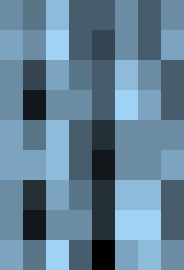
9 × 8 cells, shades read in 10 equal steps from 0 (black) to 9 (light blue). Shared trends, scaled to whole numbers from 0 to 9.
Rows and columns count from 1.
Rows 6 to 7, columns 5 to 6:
1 6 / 2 8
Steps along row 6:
same up down down up same up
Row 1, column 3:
8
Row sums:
43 46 43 43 44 46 42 43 46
